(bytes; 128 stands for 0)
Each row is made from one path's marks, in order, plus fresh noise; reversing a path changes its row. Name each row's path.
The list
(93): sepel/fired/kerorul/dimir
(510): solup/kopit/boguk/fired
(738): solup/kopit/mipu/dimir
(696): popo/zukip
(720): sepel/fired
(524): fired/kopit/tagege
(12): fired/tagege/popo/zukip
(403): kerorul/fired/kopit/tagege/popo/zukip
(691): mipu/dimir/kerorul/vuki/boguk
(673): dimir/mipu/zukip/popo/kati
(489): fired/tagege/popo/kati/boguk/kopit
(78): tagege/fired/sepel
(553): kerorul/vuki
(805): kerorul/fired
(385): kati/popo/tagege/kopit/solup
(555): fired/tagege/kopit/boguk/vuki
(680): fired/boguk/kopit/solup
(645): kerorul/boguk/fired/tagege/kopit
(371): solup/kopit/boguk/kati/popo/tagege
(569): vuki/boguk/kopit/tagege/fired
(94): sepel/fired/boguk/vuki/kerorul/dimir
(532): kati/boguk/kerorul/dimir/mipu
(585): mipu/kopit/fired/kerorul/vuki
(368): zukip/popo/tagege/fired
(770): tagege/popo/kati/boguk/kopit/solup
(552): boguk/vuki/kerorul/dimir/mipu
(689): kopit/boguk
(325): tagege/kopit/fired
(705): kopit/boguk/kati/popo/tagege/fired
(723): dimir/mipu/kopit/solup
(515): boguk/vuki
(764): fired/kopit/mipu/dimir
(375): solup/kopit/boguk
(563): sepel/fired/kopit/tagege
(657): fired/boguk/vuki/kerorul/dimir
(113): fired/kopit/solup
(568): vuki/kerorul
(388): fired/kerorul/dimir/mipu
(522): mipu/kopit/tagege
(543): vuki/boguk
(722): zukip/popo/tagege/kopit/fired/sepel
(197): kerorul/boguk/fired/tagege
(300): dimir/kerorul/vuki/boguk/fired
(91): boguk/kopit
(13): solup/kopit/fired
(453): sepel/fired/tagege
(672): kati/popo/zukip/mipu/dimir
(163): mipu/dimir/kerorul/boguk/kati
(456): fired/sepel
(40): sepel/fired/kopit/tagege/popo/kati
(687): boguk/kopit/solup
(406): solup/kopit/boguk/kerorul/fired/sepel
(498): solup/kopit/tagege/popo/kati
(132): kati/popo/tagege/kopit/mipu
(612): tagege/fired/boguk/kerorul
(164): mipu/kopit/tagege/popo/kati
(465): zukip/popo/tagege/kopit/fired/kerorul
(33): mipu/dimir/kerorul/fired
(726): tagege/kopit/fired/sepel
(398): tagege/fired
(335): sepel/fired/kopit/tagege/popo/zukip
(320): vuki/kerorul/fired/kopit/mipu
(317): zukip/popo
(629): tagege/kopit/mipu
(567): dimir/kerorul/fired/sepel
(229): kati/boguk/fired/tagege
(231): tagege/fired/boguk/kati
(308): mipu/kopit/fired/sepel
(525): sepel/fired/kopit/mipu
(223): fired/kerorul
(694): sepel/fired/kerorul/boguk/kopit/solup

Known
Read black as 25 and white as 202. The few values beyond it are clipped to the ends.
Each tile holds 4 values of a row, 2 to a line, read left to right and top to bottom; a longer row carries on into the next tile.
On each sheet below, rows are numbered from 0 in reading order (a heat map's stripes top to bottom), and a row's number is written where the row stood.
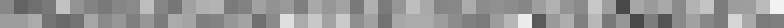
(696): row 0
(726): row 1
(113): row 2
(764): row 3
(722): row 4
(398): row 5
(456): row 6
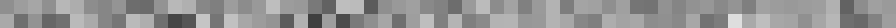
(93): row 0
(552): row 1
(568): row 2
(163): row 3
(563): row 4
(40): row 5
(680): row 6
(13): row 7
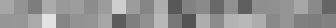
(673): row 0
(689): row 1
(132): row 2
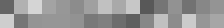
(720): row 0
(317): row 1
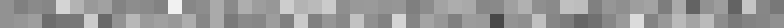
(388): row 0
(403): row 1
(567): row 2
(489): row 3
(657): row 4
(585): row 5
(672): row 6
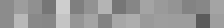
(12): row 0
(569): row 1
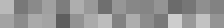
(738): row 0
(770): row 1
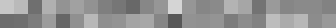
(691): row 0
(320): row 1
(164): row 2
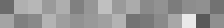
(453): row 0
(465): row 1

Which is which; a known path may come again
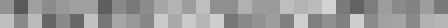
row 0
(629)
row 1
(723)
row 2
(567)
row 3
(687)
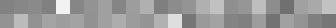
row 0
(403)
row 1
(524)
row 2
(78)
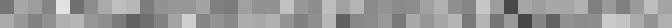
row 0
(335)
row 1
(585)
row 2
(197)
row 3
(406)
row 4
(398)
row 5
(522)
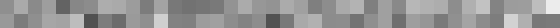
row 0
(368)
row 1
(498)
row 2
(94)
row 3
(33)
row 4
(456)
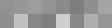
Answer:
(489)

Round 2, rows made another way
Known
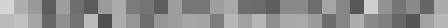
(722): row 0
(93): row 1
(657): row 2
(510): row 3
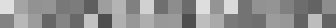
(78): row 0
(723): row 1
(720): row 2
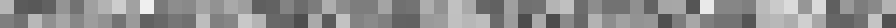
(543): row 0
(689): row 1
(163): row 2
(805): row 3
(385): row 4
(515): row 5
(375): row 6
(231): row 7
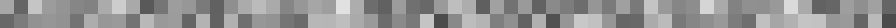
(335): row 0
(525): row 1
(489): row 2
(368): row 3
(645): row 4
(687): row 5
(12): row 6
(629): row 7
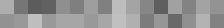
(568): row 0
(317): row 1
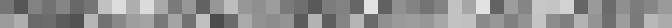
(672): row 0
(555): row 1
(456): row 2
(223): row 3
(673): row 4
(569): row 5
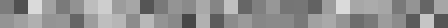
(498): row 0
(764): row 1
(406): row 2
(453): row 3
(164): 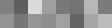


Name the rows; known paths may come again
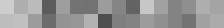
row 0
(465)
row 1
(403)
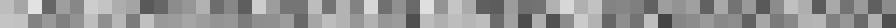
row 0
(673)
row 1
(320)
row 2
(164)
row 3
(723)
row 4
(385)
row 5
(726)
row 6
(197)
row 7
(645)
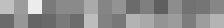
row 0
(689)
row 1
(694)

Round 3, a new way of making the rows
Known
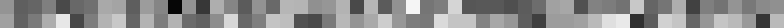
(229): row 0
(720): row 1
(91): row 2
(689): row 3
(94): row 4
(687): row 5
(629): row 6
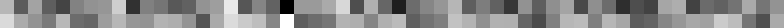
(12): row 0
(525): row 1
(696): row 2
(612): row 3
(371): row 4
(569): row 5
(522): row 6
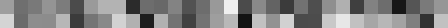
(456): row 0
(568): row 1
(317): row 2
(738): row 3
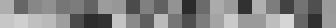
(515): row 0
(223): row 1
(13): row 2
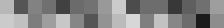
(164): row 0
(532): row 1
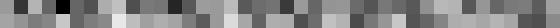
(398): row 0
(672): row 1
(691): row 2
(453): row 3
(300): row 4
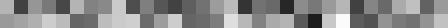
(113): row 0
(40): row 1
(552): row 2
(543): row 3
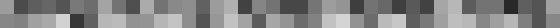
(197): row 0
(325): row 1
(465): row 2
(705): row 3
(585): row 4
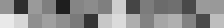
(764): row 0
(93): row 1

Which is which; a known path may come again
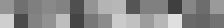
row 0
(456)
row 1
(555)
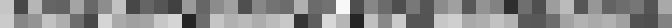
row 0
(375)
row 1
(694)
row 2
(680)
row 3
(317)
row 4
(510)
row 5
(300)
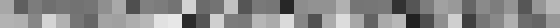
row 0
(385)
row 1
(687)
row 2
(524)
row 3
(567)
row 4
(78)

